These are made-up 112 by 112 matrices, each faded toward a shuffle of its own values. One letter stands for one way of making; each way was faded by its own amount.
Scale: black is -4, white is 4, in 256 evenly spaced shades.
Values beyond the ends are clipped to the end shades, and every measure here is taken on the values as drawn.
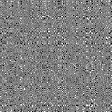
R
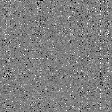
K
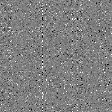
K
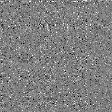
K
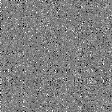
K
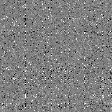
K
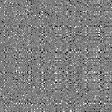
R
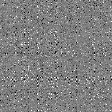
K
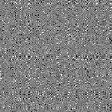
R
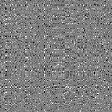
R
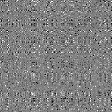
R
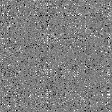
K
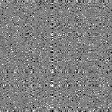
R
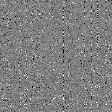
K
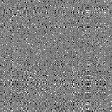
R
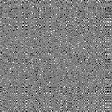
R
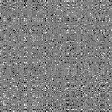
R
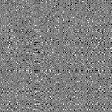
R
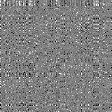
R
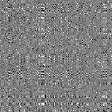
R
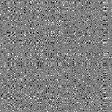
R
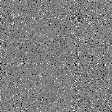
K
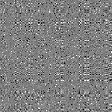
R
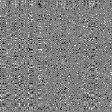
R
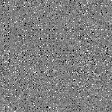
K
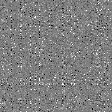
K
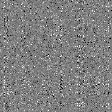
K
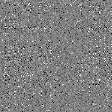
K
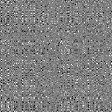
R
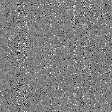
K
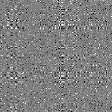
R
